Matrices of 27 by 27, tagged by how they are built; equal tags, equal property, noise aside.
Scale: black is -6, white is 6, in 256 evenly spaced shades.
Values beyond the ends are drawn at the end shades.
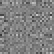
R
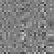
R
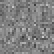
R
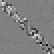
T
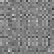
R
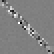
T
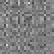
R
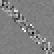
T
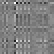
R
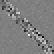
T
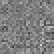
R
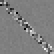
T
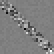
T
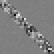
T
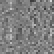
R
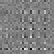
R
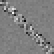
T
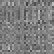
R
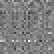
R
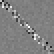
T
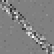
T
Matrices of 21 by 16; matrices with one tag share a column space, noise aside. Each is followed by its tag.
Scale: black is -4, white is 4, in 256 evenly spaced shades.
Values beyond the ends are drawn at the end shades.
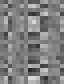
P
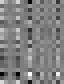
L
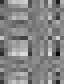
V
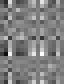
V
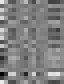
L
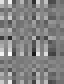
V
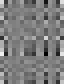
V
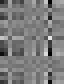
V
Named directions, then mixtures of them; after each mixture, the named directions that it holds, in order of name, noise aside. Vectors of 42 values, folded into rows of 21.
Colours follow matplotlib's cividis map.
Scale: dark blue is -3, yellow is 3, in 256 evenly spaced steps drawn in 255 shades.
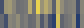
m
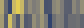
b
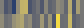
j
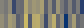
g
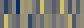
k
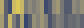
b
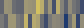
g, m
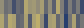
g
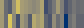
b, g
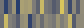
k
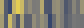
b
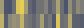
b, j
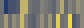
j, k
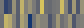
b, k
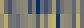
m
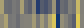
m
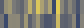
g, m
